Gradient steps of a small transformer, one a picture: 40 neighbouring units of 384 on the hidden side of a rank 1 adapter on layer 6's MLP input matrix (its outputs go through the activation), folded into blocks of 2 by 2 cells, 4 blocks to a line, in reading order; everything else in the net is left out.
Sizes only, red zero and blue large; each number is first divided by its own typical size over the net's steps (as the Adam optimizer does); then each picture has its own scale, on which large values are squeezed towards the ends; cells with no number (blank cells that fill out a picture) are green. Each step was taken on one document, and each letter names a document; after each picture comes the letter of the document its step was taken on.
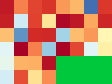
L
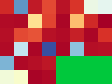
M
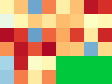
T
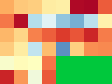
T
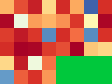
L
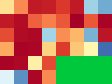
L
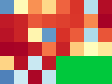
L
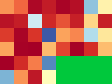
L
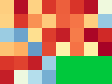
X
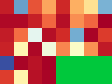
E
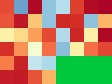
T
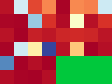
E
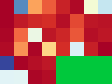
M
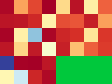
E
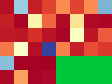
E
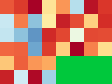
X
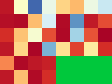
E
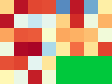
L
